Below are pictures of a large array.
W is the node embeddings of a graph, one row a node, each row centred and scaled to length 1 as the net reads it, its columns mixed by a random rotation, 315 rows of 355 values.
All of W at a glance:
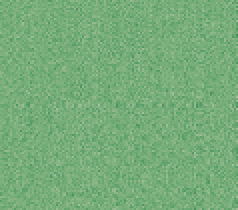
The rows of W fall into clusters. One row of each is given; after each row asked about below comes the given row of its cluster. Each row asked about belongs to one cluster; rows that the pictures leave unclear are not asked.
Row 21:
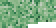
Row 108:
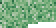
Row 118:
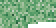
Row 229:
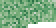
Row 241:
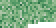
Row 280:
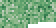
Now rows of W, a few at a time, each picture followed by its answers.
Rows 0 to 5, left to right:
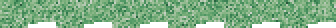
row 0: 241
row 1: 108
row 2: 108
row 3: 280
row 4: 118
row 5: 21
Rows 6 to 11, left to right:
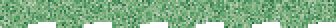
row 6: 108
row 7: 229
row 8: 21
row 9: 241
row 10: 280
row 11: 108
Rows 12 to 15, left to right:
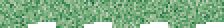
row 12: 21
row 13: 21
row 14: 118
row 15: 108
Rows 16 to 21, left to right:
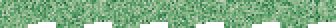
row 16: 280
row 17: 21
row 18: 118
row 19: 229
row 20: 280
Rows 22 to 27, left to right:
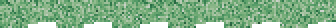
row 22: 21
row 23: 108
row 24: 280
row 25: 21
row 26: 229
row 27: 118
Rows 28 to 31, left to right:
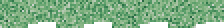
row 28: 108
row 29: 280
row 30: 21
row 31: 241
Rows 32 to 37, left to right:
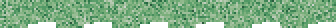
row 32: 280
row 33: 229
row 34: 280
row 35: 229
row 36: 280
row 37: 108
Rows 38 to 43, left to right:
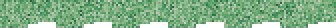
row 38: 280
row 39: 229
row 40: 21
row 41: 280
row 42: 118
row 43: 108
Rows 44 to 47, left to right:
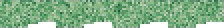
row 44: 280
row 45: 21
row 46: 108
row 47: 280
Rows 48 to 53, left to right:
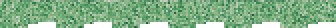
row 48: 280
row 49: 229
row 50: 229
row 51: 108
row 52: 280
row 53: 118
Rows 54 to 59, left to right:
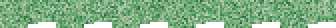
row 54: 118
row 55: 118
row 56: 280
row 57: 229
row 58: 21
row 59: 21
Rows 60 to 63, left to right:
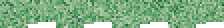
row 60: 21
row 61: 21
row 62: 280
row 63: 108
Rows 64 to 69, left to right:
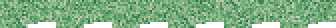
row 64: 229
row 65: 241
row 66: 118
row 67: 229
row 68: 21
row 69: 280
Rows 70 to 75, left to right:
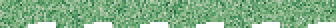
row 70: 241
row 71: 21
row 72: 108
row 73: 108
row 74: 229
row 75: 241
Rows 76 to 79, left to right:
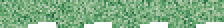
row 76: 118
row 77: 108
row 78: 21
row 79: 21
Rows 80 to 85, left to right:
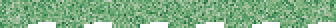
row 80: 280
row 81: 229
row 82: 118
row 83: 21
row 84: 118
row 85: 21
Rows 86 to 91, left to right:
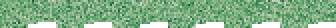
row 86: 229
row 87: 108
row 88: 108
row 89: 241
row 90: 229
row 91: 118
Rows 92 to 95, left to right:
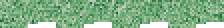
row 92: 241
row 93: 280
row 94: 280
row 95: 118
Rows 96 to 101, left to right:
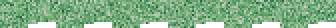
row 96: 21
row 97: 108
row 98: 229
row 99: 229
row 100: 280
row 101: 118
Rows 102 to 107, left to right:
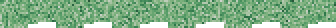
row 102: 118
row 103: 229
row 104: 229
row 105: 229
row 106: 118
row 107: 108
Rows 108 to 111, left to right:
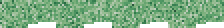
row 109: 21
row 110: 241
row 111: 108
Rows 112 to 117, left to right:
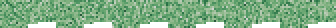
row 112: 21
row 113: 229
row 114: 108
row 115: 21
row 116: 241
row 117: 21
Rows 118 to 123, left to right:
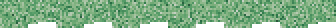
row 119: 108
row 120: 108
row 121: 241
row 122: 118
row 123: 108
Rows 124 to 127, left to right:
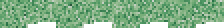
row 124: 229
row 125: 241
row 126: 118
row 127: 229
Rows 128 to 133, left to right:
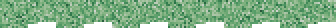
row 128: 21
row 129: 21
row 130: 108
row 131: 21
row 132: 118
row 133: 229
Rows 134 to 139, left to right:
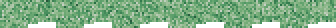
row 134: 280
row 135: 241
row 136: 229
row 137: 118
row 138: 21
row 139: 21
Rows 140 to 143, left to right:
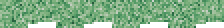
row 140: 241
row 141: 21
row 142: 118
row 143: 21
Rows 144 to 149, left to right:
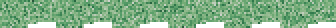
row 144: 229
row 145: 229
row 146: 241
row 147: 108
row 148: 229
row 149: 118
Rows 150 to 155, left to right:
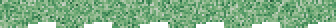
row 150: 108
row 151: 241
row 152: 21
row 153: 108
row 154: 280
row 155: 108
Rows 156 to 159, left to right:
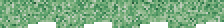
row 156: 280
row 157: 280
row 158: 280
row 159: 280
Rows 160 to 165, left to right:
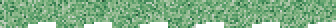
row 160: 108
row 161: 280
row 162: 229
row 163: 241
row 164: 241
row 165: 241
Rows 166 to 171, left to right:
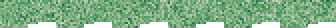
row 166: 118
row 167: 108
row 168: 229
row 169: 108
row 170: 229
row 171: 280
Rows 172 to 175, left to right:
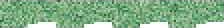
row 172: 241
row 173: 118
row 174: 108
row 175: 108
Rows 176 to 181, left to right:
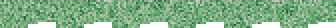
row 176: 118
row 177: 229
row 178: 280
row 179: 108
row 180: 229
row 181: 108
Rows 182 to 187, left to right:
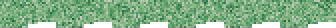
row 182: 241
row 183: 229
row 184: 108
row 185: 21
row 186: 108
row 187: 280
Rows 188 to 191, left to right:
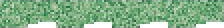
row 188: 280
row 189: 108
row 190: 21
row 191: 280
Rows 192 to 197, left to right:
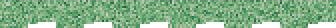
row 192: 241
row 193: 21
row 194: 108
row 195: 118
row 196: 118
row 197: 108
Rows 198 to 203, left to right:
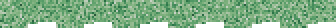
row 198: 241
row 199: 108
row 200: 108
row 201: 229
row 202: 241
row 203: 229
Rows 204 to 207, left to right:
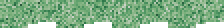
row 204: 241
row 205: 280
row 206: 280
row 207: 241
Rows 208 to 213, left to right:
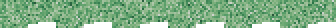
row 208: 280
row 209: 241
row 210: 21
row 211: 241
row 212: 118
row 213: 229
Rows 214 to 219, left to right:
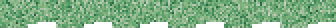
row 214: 21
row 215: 108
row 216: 108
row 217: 280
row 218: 21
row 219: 118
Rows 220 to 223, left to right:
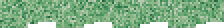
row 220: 241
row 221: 280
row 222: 108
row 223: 280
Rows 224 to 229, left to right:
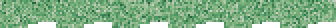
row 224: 280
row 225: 118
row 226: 21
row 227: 118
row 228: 280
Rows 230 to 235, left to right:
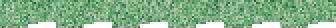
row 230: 280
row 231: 229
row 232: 21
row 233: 280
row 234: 280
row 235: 108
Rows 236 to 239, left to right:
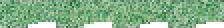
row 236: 108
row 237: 241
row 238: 118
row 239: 280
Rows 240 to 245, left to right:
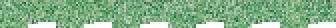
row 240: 241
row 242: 280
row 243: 118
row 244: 241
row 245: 280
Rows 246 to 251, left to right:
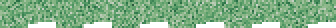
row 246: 241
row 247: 229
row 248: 241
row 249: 108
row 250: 108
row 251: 21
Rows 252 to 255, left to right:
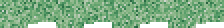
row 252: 280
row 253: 108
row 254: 229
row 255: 241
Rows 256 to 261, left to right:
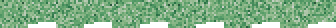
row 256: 118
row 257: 108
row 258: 280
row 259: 21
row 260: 229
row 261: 280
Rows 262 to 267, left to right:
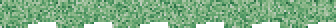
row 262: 108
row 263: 108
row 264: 108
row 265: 108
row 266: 21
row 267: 21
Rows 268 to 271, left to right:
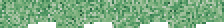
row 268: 280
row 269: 229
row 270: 108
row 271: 108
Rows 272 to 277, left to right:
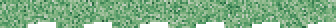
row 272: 229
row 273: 21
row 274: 229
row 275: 108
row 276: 108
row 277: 229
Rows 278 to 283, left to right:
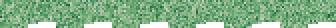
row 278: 280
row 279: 21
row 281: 108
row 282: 241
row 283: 118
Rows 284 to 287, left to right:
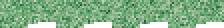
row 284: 241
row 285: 241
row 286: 241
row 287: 280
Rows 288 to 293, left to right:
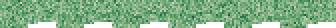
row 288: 241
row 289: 118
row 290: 118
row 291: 118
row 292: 21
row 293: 229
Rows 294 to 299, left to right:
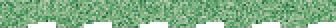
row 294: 21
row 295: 241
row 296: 229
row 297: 280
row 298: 241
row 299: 108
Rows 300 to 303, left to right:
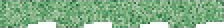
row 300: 280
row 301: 241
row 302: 118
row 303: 108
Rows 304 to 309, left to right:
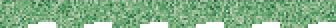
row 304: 280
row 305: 108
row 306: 21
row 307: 280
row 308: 280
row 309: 118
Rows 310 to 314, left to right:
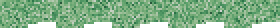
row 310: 229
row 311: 280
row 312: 241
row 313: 118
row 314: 241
